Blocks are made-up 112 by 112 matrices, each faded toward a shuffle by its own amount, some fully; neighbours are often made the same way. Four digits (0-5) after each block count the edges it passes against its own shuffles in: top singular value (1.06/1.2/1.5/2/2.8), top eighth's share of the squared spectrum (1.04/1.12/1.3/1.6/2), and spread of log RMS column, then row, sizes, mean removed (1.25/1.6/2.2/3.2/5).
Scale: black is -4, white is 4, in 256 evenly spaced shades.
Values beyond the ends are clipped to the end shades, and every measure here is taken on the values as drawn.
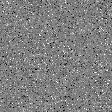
3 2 0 0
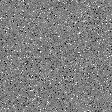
0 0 0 0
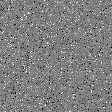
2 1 0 0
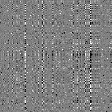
5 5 4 3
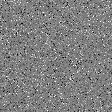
0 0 0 0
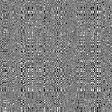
5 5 4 3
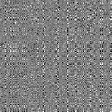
5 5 4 3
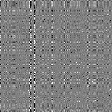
5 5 4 3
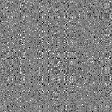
5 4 3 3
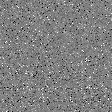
2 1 0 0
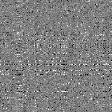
4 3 1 3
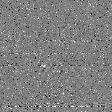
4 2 0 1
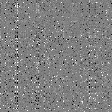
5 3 2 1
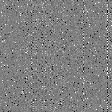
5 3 2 1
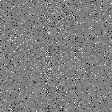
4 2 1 1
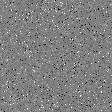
0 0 0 0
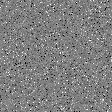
0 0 0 0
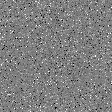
0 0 0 0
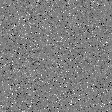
0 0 0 0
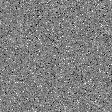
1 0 0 0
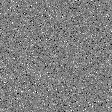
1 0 0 0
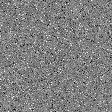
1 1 0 0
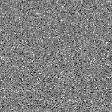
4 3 2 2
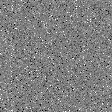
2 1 0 0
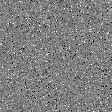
2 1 0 0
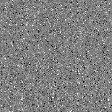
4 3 2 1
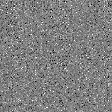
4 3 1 1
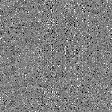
4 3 2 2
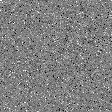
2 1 0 0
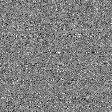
1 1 0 3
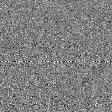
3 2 0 3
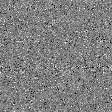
1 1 0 2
